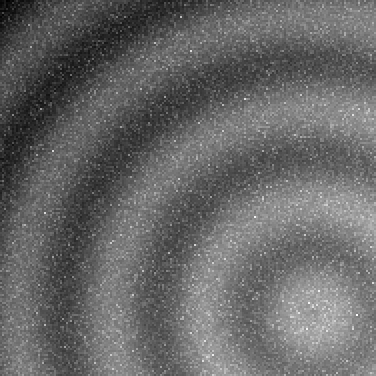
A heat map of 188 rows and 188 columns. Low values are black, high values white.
Overall the values sit about 40% of the way up the scale. Neither half mirrors the other. The ninth with the highest average is the bottom right. The ninth with the lowest average is the top left. Concentric rings centre on the bottom right. There is an overall slope up to the bottom right.
